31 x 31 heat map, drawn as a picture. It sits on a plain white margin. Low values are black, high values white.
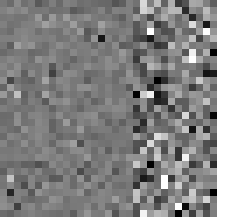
Calmest part: top left. Histogram: heavy tails on both sides. Grain: fine. Seam: vertical, 60% of the way across, the left part calmer. Mirror symmetry: none. Stripes: none.
